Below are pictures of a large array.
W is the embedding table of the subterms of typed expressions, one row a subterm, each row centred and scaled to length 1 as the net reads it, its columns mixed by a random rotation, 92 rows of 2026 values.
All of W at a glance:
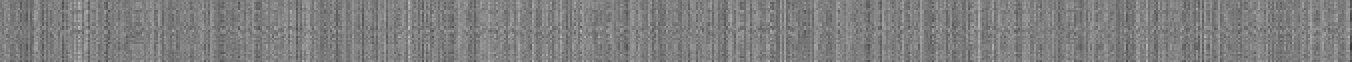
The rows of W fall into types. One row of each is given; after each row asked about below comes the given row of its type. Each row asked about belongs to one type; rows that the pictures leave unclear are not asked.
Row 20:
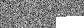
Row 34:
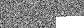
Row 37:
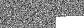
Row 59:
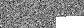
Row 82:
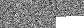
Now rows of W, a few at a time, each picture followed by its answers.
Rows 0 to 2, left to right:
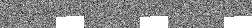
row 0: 20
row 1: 59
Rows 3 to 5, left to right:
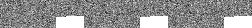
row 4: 20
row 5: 20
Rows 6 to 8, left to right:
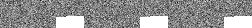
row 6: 59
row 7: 34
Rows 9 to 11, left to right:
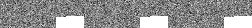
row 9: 37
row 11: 20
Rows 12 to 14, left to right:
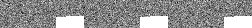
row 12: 20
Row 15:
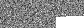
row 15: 37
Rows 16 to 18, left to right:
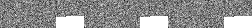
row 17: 59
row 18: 34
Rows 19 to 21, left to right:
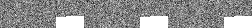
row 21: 59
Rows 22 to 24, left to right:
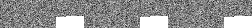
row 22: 82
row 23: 20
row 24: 59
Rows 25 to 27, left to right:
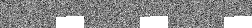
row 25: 20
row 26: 37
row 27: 20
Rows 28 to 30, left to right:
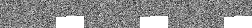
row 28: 59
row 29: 82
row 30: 59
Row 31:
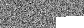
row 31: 37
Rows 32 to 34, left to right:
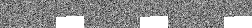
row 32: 20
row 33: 37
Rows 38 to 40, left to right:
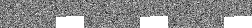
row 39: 20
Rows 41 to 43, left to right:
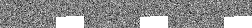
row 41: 37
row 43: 20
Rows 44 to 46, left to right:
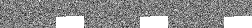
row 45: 34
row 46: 34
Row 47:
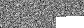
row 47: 59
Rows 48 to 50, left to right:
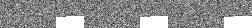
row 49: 37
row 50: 82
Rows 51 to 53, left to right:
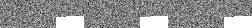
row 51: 37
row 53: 37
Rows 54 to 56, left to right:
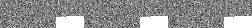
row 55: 34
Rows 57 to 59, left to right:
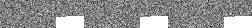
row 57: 37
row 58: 59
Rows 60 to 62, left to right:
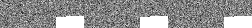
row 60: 20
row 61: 37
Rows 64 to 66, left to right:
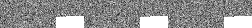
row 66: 34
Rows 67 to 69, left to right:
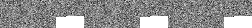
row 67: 59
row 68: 59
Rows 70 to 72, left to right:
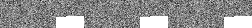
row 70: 59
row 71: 34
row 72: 20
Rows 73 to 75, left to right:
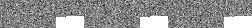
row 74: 59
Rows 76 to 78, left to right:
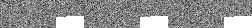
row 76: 20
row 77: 82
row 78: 37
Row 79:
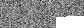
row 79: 59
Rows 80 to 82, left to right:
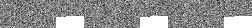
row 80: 37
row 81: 59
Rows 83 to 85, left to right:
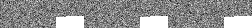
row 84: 82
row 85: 20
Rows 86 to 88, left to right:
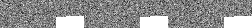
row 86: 20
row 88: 37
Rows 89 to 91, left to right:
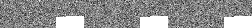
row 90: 59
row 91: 37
